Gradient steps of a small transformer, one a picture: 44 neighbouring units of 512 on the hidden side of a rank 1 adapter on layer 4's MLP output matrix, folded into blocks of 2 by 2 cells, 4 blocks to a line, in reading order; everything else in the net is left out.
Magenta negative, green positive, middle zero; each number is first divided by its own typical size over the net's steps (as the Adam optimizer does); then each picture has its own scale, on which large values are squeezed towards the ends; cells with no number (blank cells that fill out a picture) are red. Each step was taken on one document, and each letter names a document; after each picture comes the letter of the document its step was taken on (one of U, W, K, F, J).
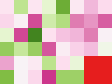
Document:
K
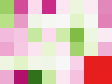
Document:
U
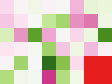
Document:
K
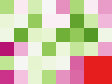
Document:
U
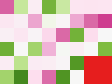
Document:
U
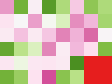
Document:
U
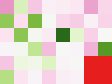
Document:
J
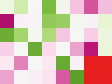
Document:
K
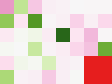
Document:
J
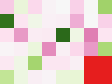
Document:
J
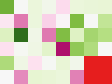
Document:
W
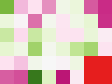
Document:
U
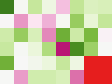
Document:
W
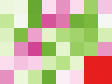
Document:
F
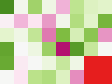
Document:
W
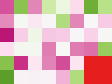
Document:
K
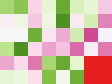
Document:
F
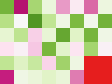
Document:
F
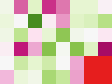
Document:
F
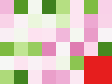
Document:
U
